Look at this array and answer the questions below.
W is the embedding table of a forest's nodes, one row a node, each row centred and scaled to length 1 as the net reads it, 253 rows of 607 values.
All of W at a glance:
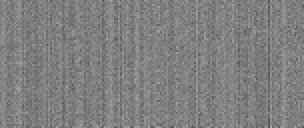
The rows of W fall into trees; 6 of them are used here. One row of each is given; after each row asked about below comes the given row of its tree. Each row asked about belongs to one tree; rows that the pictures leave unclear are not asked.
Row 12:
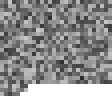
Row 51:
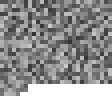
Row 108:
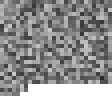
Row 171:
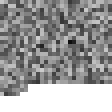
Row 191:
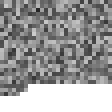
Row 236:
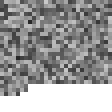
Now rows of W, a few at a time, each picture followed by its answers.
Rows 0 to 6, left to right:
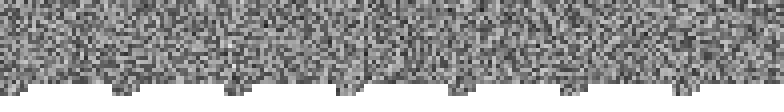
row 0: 51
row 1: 108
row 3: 51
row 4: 108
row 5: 51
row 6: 236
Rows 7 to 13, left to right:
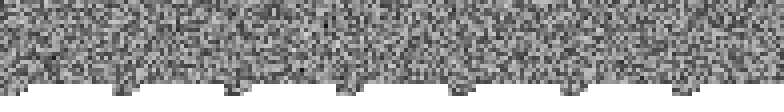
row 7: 236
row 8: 12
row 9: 191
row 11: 171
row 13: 108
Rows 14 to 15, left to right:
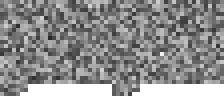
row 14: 171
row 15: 108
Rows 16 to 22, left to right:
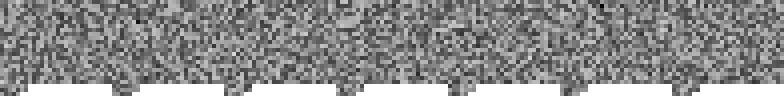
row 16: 108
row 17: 171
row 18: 51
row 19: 236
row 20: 236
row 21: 12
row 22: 51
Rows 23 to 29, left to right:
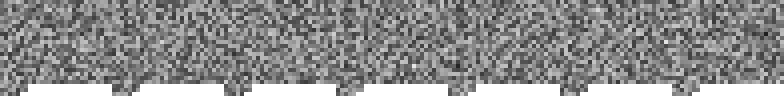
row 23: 108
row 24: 51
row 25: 108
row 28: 51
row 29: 236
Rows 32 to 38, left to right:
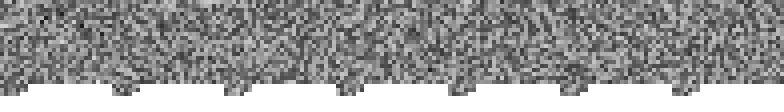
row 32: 236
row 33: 171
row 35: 236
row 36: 108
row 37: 51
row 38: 108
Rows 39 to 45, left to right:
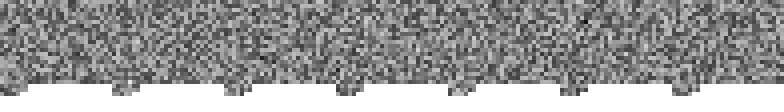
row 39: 171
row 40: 51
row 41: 236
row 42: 108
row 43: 51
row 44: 108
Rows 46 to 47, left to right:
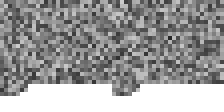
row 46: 51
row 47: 12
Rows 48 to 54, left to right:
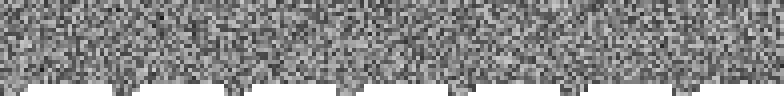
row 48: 51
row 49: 12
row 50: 236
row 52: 51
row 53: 108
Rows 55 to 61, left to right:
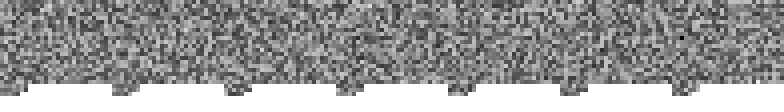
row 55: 108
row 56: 191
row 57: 171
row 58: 236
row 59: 51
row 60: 108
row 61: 191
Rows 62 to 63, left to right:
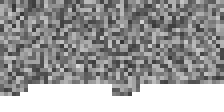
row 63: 108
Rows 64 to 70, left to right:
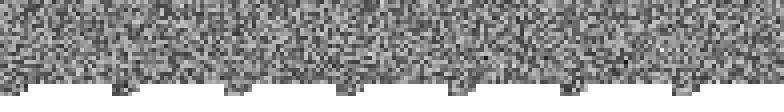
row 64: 108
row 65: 191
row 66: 51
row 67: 108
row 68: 51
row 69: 191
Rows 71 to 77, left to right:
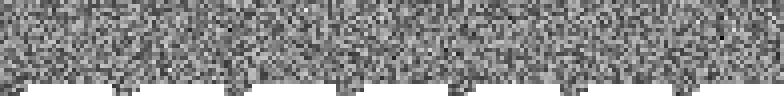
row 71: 191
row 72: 236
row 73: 12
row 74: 108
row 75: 191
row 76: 108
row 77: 12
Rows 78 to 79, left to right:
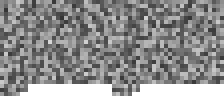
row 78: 108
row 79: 108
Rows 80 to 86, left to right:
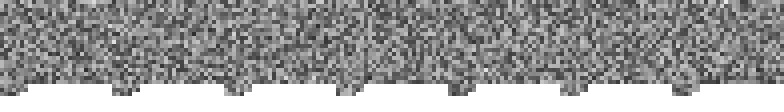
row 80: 171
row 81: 108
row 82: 236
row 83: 51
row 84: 191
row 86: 171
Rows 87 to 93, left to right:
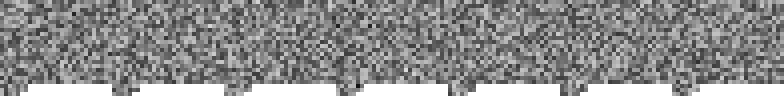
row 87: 236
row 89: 51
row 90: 12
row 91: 51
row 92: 51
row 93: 171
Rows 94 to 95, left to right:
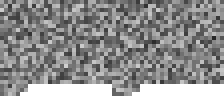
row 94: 51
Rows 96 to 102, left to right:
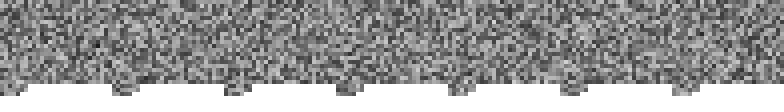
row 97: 171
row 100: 236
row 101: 171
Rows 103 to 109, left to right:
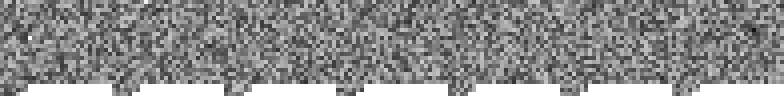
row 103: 191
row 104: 236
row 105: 51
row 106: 108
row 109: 236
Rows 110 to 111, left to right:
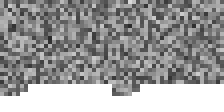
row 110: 12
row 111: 51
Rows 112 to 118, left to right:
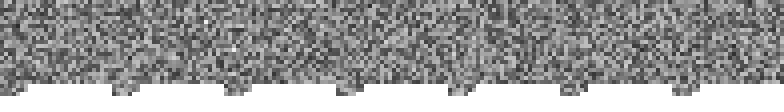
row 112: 191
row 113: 51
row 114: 236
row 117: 51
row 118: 108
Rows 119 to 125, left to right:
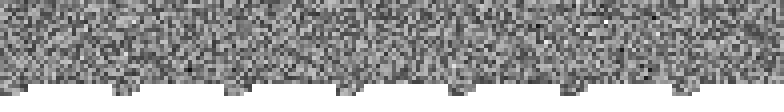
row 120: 236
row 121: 51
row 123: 171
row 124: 191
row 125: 236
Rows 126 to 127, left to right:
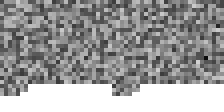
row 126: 236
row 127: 236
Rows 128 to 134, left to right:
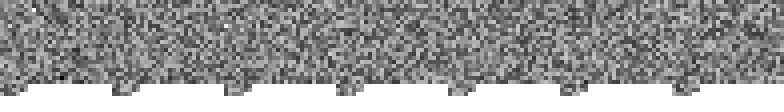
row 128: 171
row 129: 51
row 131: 236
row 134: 236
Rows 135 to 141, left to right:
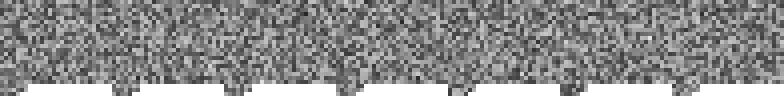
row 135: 191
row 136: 108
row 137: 108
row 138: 12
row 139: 51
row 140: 191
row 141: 236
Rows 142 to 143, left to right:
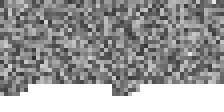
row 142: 108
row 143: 191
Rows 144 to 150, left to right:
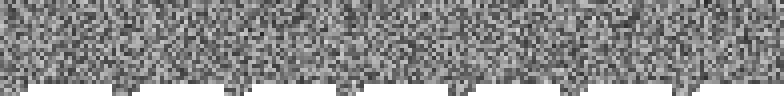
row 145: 51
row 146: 108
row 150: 51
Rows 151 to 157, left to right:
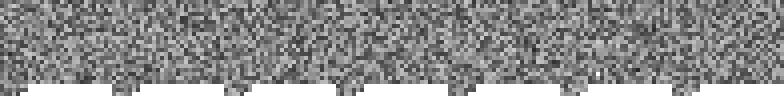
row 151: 108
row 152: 108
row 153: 51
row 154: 236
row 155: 51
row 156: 236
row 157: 51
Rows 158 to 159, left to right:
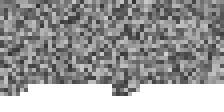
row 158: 108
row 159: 191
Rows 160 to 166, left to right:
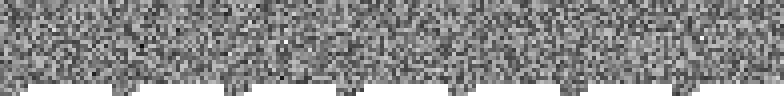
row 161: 191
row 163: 108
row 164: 108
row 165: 108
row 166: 191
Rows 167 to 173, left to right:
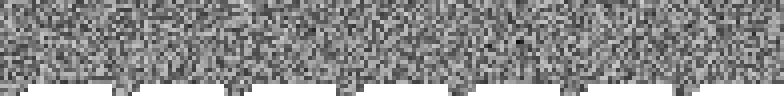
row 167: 108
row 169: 236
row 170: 51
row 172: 51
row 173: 12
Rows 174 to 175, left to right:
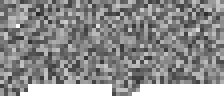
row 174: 236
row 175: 51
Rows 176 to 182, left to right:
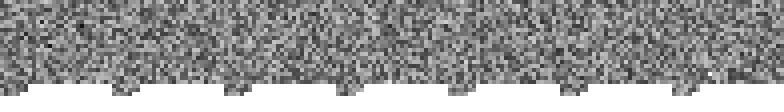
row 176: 236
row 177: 236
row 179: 12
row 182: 51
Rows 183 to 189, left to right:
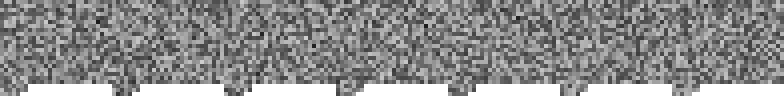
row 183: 236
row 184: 12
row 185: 108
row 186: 51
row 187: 108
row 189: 51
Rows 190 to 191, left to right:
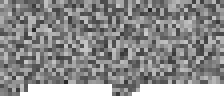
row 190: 108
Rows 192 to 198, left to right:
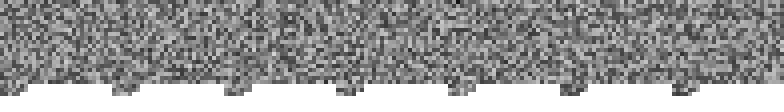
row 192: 51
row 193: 51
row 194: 108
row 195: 108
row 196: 236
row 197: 191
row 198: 191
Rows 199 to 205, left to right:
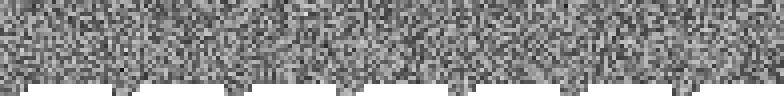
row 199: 108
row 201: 236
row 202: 51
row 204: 108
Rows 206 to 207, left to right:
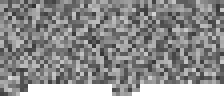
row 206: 51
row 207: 108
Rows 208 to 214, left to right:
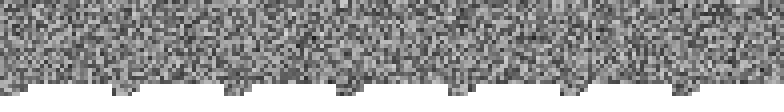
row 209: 51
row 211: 191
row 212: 51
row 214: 191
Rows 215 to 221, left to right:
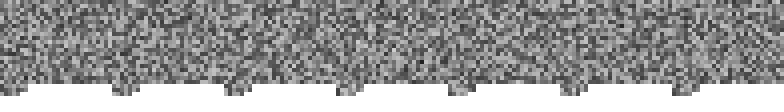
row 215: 108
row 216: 108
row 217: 236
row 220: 236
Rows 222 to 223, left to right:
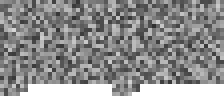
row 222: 108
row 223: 51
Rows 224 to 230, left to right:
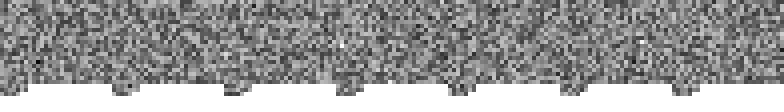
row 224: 108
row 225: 171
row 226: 191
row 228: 236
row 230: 108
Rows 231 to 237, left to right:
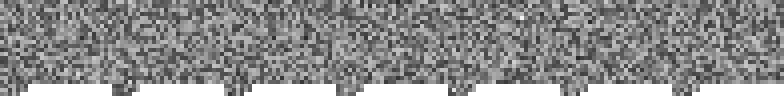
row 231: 12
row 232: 191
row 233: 12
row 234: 51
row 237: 108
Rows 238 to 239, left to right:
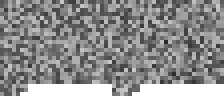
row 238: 108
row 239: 51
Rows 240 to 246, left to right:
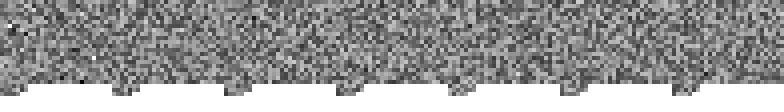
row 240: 171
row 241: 108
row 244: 236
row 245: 51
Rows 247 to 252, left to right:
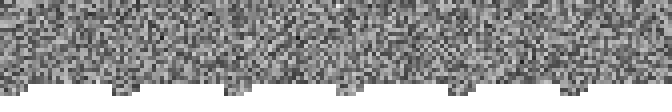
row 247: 236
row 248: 51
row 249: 51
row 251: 51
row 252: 108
